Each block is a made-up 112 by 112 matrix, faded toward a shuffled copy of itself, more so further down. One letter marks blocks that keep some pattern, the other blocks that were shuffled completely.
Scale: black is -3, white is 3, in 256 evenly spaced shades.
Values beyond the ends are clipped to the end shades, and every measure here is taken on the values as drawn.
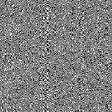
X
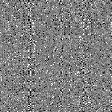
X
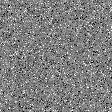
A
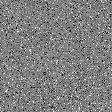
A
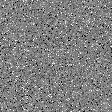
A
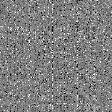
X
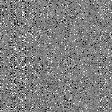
X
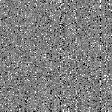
X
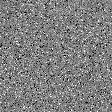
A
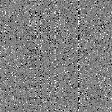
X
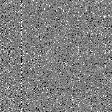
X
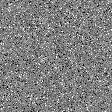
A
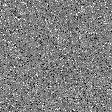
A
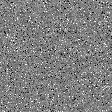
A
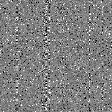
X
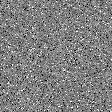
A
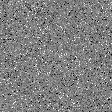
A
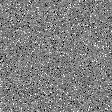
A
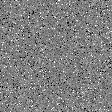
A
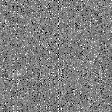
X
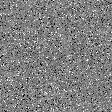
A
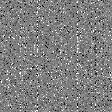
X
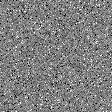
A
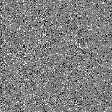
X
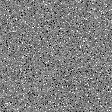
A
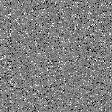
X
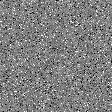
A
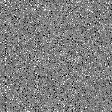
X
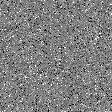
A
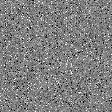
X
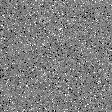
A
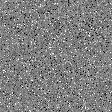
A
